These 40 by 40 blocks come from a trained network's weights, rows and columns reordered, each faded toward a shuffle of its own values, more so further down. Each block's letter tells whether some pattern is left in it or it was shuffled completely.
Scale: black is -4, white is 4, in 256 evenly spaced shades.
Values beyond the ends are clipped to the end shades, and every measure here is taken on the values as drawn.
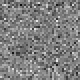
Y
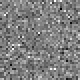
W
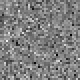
W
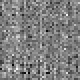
Y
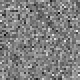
W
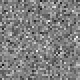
W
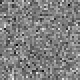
W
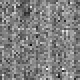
Y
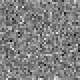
W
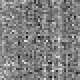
Y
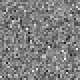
W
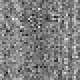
Y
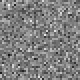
W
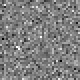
W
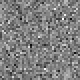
W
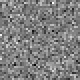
W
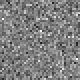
W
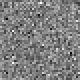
W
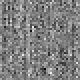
Y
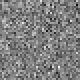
Y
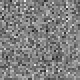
W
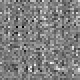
Y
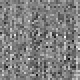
Y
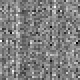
Y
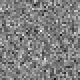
W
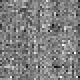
Y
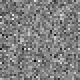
Y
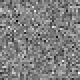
W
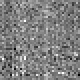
Y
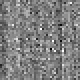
Y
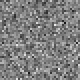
W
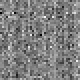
Y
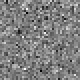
W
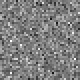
W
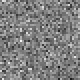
Y
